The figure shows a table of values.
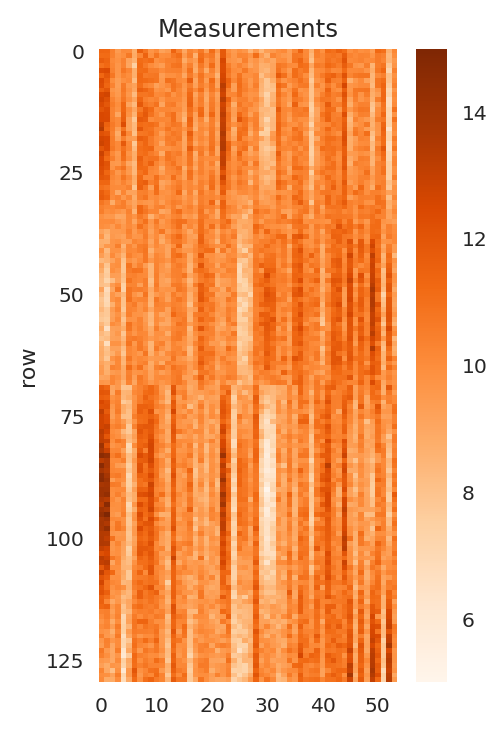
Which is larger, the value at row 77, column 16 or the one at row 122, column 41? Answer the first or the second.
the second
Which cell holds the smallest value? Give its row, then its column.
90, 30
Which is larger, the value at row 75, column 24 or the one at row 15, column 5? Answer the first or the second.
the second
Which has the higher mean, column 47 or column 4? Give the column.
47
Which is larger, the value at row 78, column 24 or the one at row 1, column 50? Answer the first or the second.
the second
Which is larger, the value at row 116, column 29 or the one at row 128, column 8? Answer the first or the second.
the second
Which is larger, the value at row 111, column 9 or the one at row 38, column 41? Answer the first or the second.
the first
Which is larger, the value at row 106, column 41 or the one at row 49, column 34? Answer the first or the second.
the first
